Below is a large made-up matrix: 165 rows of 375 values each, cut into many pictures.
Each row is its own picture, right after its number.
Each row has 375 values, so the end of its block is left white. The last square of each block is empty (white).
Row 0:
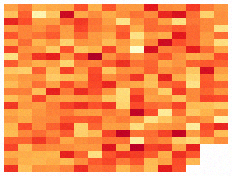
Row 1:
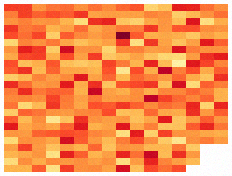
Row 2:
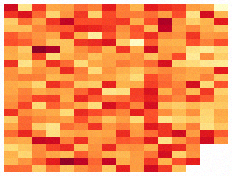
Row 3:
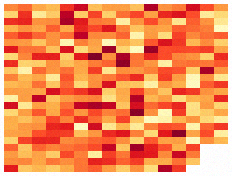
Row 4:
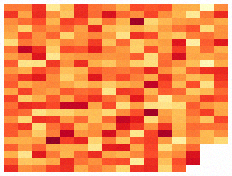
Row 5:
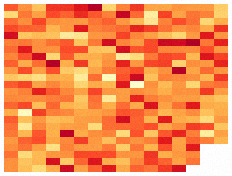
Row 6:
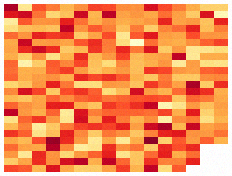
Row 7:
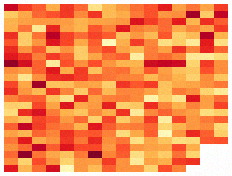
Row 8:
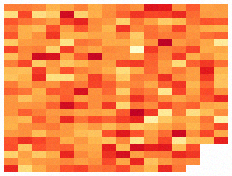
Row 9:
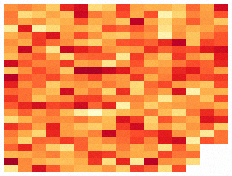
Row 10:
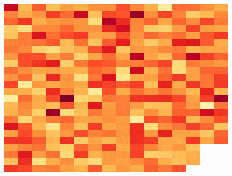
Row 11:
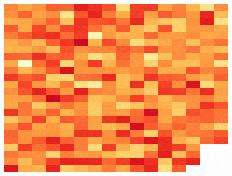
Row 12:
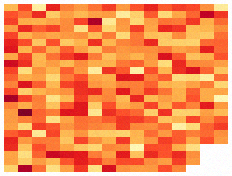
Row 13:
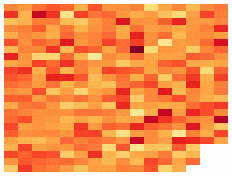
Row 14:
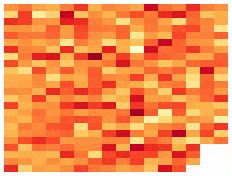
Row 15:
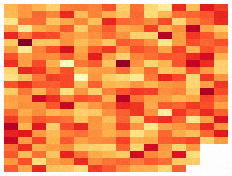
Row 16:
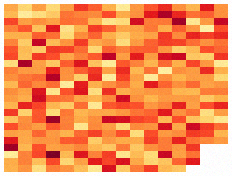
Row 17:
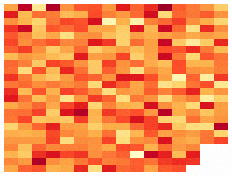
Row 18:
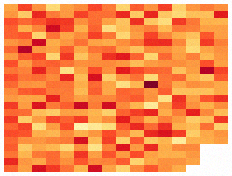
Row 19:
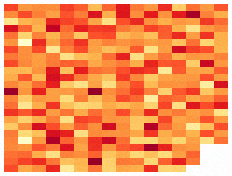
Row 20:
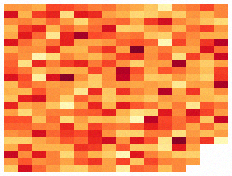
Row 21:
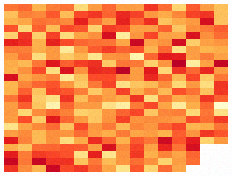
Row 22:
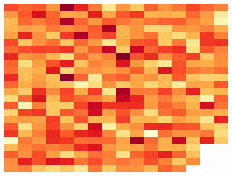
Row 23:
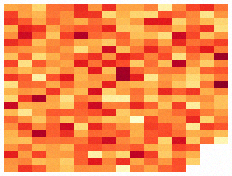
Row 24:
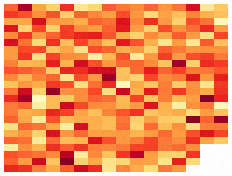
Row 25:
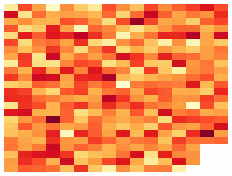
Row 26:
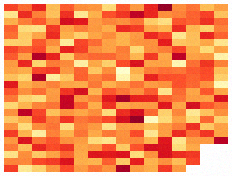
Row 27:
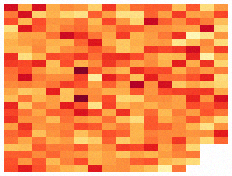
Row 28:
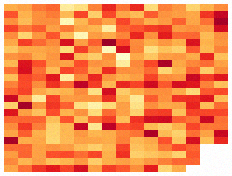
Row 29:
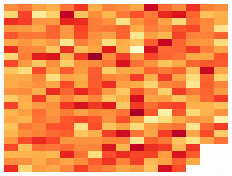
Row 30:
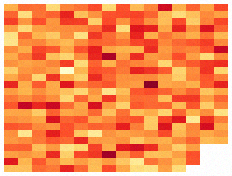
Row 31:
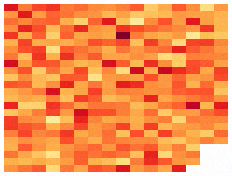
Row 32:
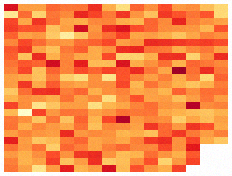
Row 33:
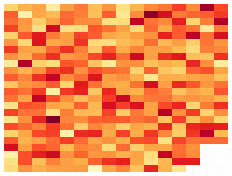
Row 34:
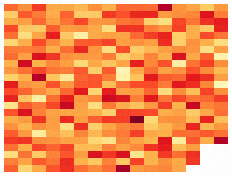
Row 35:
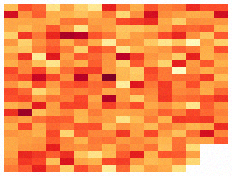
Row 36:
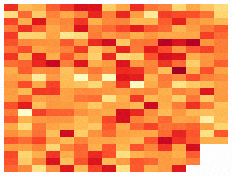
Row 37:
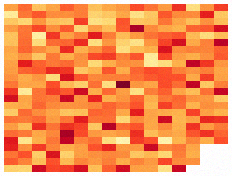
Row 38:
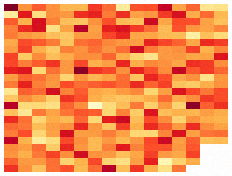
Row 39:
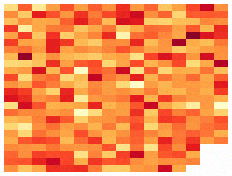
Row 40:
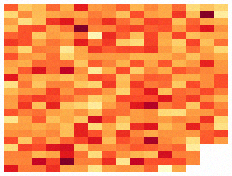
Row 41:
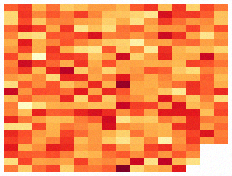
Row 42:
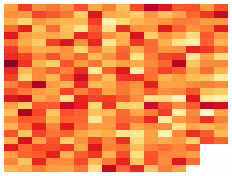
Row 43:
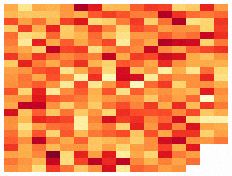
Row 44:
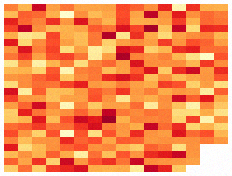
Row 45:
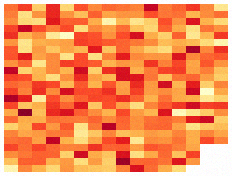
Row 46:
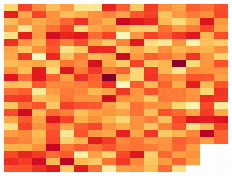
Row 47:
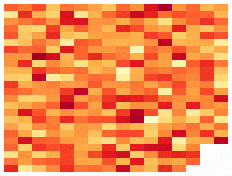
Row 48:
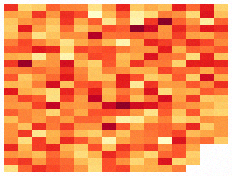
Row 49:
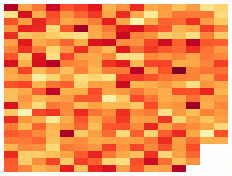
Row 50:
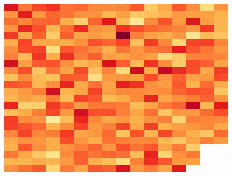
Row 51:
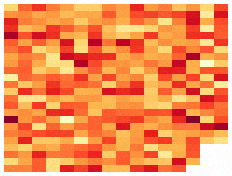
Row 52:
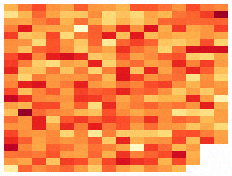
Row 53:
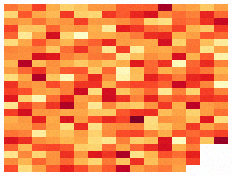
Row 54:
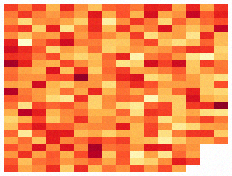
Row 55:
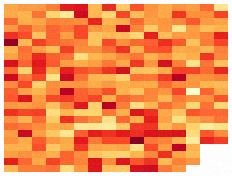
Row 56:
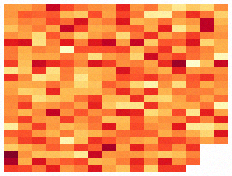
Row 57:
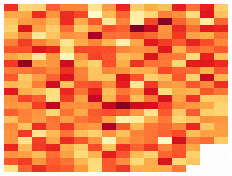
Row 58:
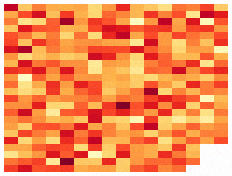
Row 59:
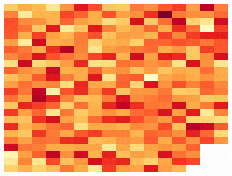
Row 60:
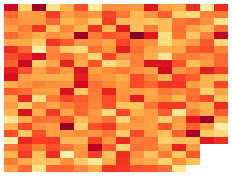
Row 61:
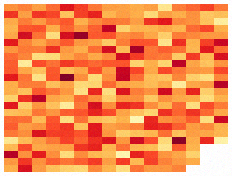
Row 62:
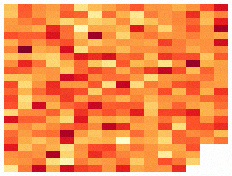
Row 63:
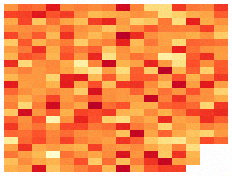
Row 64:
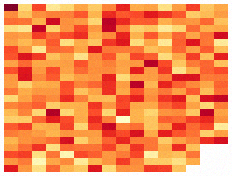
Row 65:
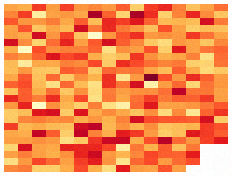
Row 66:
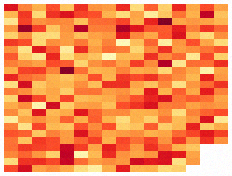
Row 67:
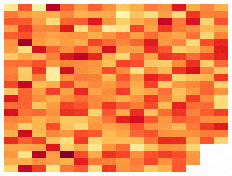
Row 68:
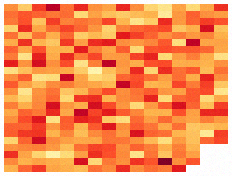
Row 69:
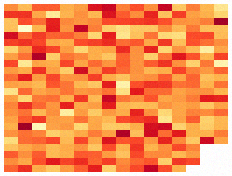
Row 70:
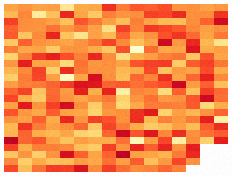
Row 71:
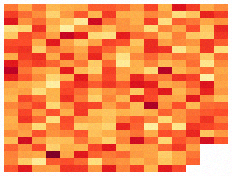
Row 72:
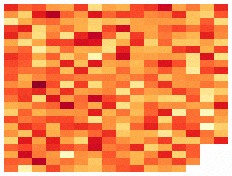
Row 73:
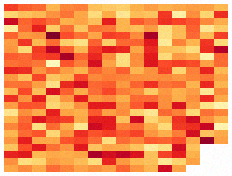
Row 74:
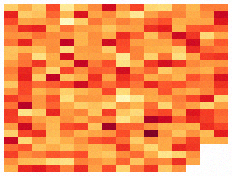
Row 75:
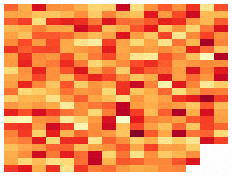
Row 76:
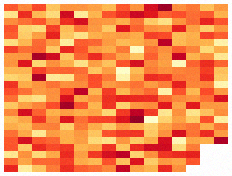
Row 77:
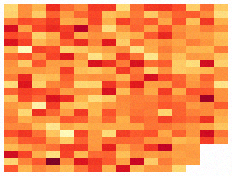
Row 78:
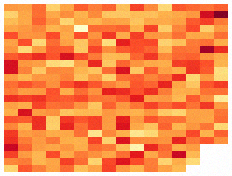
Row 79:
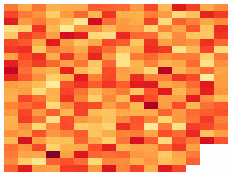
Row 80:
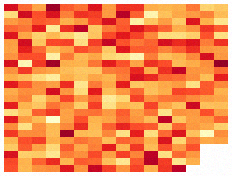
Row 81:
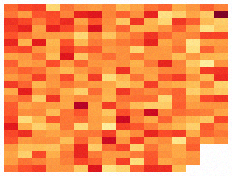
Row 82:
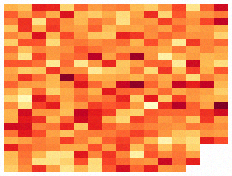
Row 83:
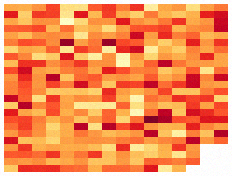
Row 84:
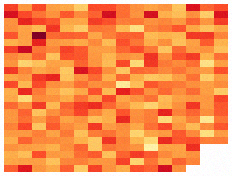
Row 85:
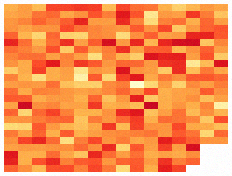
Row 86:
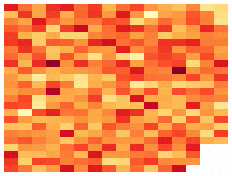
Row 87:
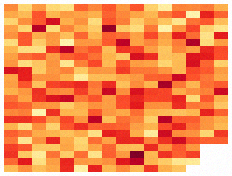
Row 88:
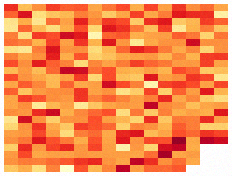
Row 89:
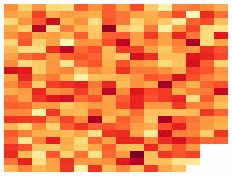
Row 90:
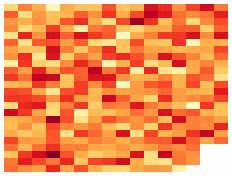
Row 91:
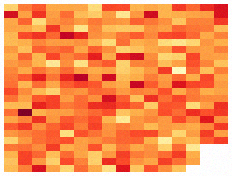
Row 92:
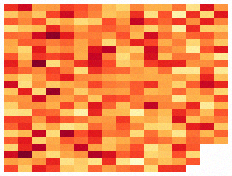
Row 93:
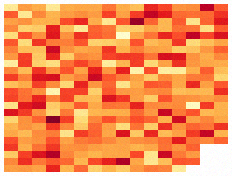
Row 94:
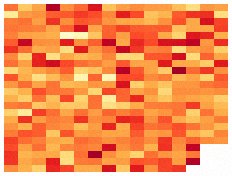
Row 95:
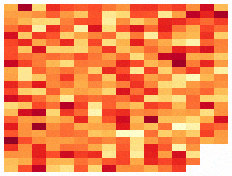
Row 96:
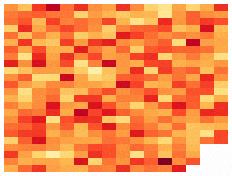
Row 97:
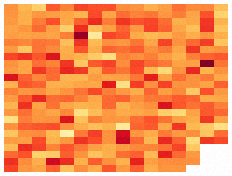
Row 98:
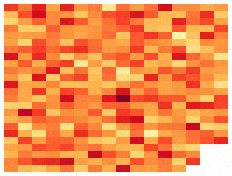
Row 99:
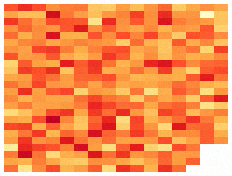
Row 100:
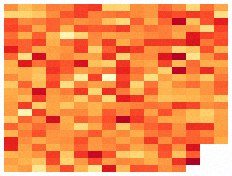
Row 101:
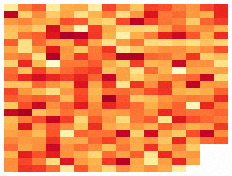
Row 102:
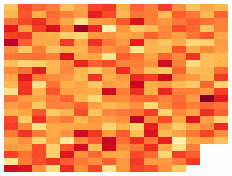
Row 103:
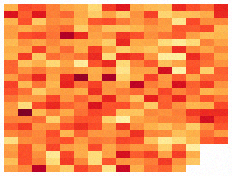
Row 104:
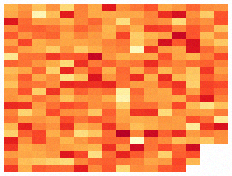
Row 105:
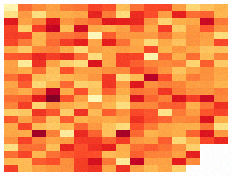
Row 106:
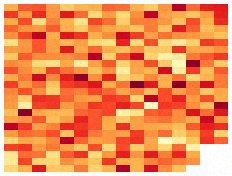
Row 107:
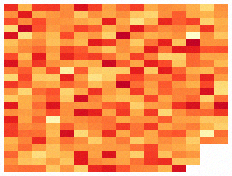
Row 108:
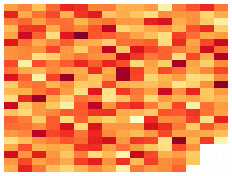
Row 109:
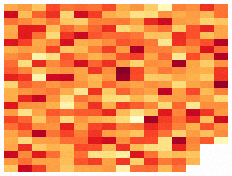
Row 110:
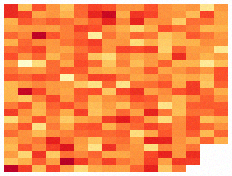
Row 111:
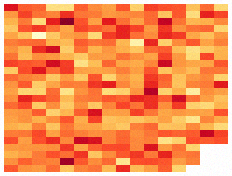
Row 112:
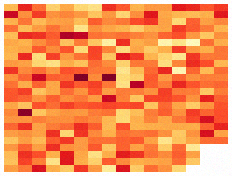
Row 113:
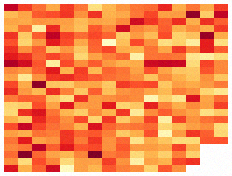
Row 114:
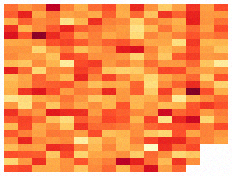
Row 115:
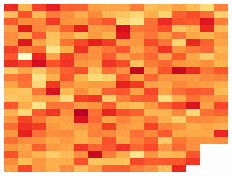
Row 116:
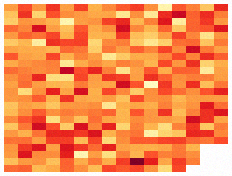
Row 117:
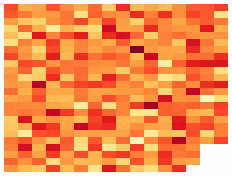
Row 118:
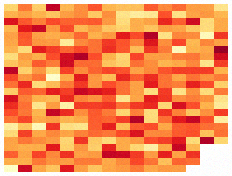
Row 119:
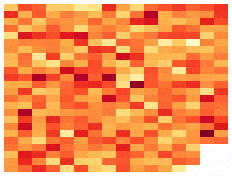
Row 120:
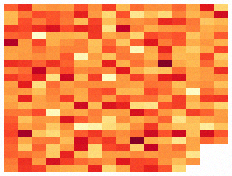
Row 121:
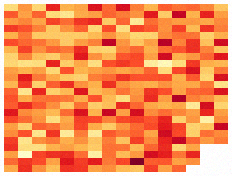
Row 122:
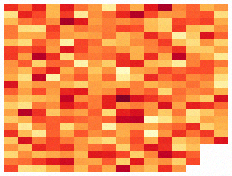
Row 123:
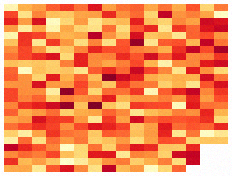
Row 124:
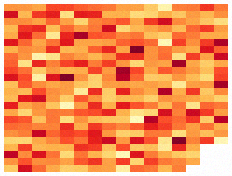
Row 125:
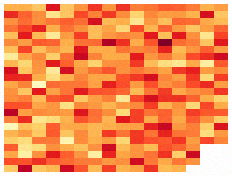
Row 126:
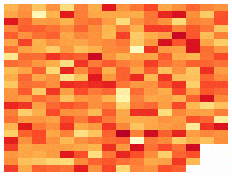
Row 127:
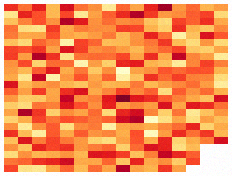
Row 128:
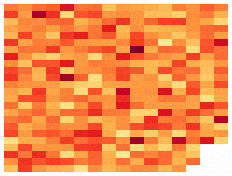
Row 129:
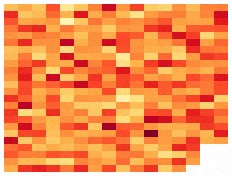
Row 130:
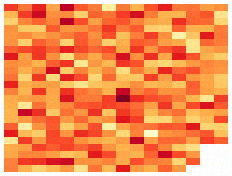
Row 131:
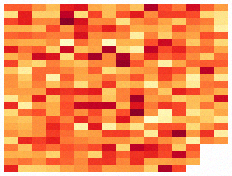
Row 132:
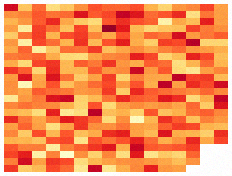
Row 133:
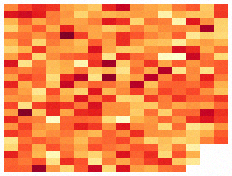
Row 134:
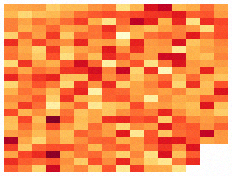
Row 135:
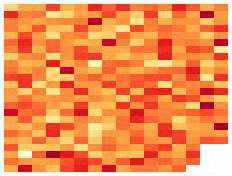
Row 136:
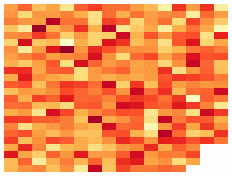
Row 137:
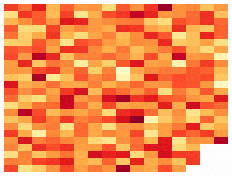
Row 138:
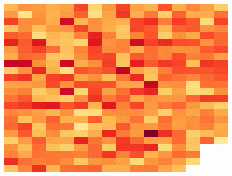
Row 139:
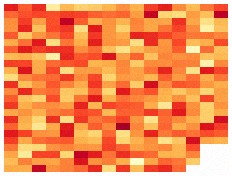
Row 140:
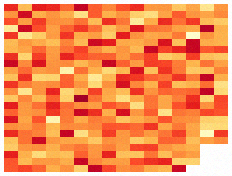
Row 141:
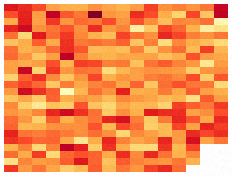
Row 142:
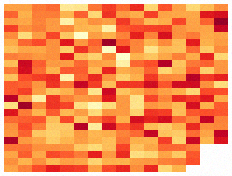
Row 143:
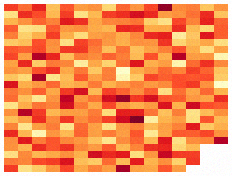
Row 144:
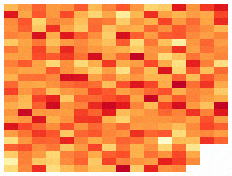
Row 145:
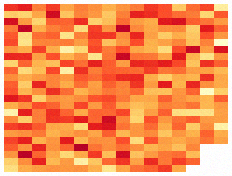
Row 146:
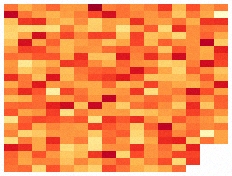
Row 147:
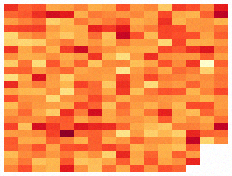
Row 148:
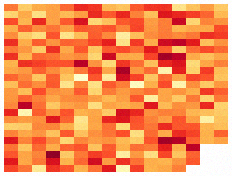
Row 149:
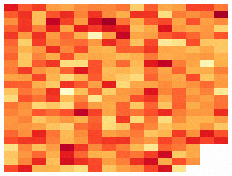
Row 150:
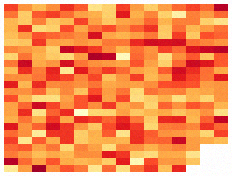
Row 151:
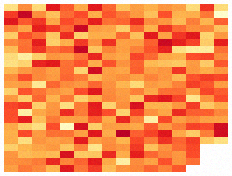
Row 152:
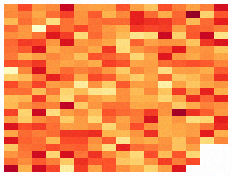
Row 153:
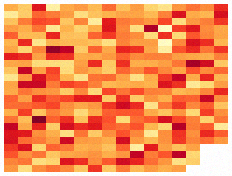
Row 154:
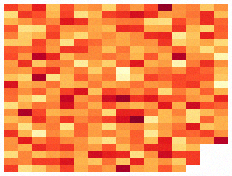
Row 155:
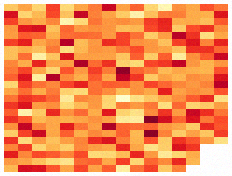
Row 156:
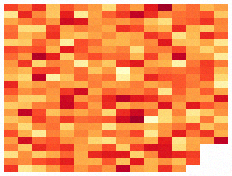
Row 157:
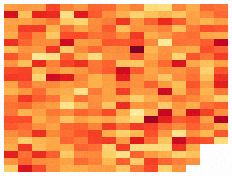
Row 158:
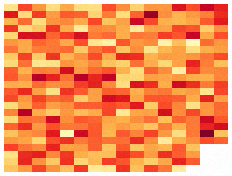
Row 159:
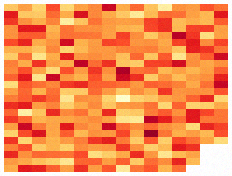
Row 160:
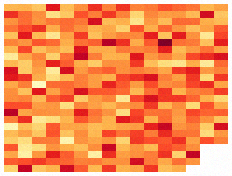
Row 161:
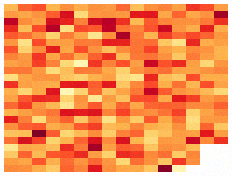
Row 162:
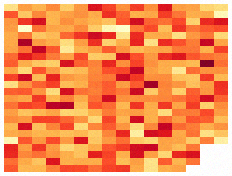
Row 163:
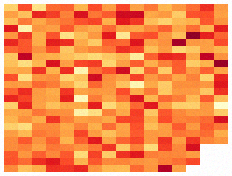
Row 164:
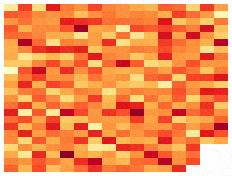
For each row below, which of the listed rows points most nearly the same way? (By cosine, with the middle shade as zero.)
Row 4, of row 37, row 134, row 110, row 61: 110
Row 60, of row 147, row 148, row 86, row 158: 158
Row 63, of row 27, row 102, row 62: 62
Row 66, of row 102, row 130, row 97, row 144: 97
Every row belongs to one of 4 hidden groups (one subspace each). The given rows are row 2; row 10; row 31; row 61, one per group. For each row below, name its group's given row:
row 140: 31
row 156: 61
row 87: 10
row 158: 31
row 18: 2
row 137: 61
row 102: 2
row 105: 2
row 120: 2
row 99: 10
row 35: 31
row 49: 31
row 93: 31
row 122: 61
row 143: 61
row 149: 2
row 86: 31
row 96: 31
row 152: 10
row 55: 2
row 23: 61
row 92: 10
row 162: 2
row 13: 61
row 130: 61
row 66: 2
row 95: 10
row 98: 61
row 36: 31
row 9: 2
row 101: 31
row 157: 61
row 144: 31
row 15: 10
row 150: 2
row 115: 31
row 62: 2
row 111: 2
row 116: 2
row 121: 10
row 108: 61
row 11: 2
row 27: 31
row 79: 10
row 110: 2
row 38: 31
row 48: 2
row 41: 2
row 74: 61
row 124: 61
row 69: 2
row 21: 31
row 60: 10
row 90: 31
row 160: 10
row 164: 10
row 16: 31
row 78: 10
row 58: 2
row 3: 61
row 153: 10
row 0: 61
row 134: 31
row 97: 2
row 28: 61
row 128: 61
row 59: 31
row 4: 2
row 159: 61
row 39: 31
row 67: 10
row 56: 31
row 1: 31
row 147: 2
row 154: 61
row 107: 31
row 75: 10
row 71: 10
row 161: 2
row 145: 10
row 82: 31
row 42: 10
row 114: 2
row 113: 10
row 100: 31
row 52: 10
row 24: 31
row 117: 2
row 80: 31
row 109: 61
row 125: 10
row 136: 10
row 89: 10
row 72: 10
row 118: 10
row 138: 2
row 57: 2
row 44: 10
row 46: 31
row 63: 31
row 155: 61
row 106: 31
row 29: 61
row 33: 31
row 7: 10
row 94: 31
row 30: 2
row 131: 61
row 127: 61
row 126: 61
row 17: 10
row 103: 31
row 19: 10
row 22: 61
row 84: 2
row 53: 61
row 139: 2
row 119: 31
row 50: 31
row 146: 2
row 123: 2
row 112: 31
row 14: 61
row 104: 61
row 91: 31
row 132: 10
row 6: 2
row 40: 2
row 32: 31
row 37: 2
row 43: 31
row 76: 61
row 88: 2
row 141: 2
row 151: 10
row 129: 61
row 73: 10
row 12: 10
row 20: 61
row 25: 31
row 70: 61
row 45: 10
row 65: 2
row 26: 61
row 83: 61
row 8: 61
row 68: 31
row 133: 31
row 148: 31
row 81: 2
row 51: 2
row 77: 2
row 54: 10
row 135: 10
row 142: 61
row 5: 31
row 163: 31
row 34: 61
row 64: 10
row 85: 31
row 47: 61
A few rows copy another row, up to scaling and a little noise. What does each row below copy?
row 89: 87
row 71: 79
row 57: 48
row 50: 31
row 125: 160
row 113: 7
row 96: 68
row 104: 126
